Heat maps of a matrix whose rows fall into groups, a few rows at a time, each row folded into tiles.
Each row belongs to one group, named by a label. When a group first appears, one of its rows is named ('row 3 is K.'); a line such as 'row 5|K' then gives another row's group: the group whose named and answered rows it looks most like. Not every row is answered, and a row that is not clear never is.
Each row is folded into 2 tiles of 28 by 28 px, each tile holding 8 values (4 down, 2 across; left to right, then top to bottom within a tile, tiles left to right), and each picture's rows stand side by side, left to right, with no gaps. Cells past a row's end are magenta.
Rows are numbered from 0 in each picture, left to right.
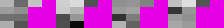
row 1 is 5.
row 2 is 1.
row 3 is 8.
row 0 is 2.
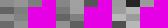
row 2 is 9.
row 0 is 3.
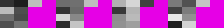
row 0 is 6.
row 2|8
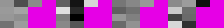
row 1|6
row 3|1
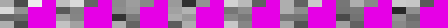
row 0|2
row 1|8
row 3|9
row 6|1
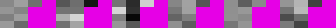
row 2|6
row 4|9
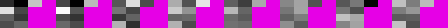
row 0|6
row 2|1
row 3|2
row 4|6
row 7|2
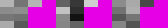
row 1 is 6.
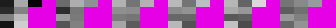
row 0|3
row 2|2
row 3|2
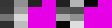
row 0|3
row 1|3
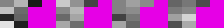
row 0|1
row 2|1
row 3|3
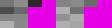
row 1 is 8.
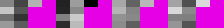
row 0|6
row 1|3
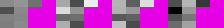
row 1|2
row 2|2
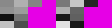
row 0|1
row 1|1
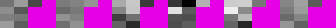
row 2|5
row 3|6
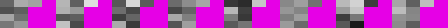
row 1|2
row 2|1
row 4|6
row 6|5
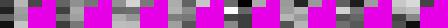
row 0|3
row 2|8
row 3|2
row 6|6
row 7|5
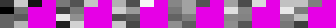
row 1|9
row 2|2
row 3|5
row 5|5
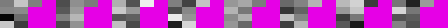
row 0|1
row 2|2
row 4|5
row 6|5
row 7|6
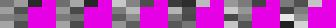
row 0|1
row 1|1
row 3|6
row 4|1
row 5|9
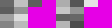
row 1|2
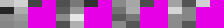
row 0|8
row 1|3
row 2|5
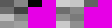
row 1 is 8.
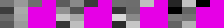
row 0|3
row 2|9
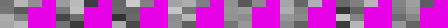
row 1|5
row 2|1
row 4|9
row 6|9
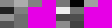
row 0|8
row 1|6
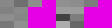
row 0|9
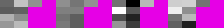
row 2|6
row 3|5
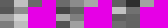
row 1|9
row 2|6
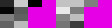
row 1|5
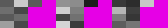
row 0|1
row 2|6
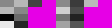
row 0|1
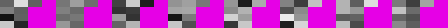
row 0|1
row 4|9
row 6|2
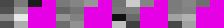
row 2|1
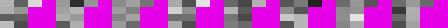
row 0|2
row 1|9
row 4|6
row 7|3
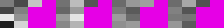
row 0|9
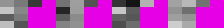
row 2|6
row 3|8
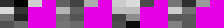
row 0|6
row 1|6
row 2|5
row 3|6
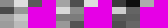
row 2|6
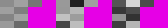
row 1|9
